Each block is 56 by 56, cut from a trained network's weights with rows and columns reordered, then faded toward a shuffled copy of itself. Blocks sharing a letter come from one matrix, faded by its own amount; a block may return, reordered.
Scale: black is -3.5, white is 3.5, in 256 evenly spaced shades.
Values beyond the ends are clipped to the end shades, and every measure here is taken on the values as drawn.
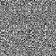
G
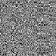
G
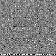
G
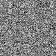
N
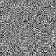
G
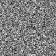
N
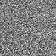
N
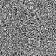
N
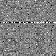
G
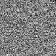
N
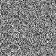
N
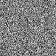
N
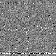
G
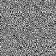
G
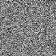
N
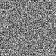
N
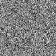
N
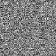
G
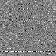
G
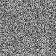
N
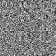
N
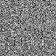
N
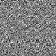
G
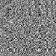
G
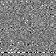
G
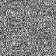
G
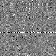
G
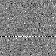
G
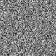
N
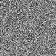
N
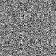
N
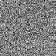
N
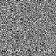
G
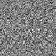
G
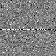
G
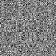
G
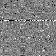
G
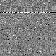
G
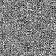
N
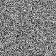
N
